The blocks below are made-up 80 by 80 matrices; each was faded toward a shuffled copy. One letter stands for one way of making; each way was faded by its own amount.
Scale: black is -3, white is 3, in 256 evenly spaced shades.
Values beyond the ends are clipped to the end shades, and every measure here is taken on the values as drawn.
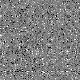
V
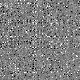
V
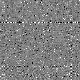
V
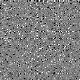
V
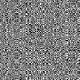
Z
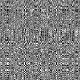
Z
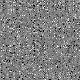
V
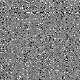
V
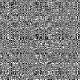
Z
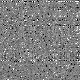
V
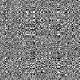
Z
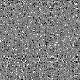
V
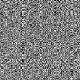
Z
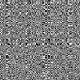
Z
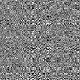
Z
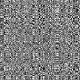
Z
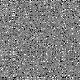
V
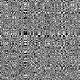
Z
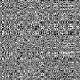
Z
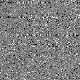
V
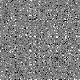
V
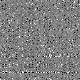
V
